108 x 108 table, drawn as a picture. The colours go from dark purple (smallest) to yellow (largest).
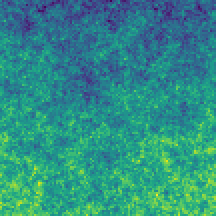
Slope: up to the bottom. Odd rows or columns: none. Grain: blotchy. Stripes: none.
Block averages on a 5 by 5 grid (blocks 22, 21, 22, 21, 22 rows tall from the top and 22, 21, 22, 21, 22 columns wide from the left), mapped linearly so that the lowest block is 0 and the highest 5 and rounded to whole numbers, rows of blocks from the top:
00000 / 21111 / 32233 / 43344 / 54445
